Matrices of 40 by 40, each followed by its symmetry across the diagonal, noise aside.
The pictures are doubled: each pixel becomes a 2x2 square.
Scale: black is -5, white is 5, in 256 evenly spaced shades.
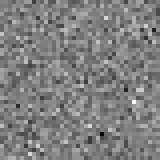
antisymmetric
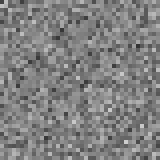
symmetric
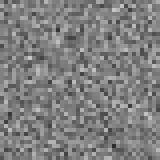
antisymmetric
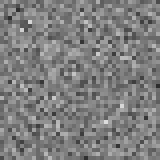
symmetric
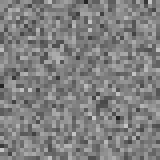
symmetric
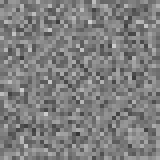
symmetric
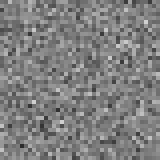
antisymmetric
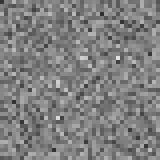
symmetric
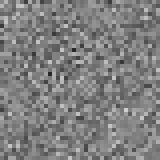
symmetric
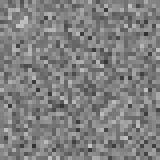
symmetric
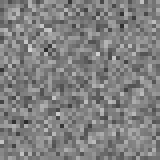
symmetric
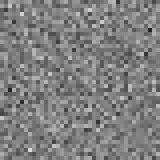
antisymmetric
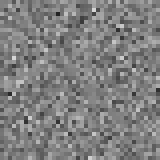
antisymmetric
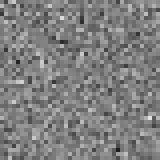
antisymmetric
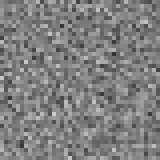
antisymmetric
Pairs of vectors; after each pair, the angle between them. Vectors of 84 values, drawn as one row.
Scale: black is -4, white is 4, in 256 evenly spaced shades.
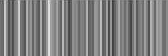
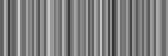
nearly parallel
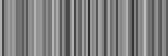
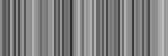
orthogonal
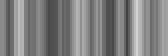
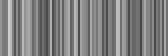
orthogonal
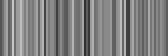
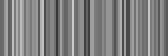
nearly parallel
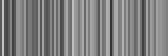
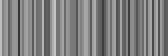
orthogonal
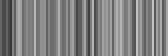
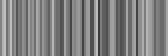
partly opposed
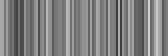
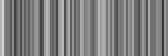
partly aligned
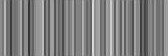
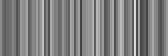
partly aligned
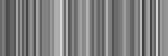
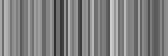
partly opposed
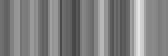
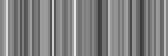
partly opposed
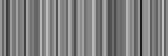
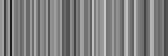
orthogonal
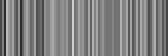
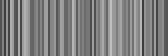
partly aligned
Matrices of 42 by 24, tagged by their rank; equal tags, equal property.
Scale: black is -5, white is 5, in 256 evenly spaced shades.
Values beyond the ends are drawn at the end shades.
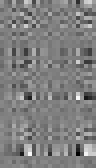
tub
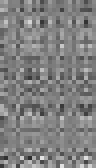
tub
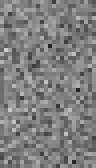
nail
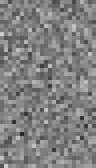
nail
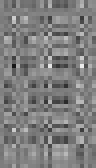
tub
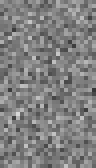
nail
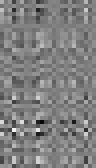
tub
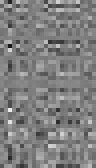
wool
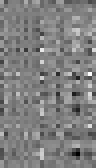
wool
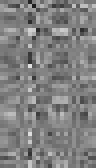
wool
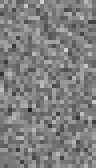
nail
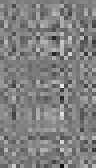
wool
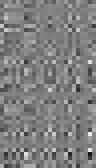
wool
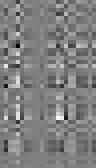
tub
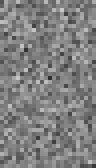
nail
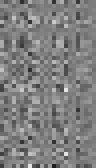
wool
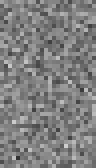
nail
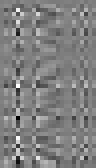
tub
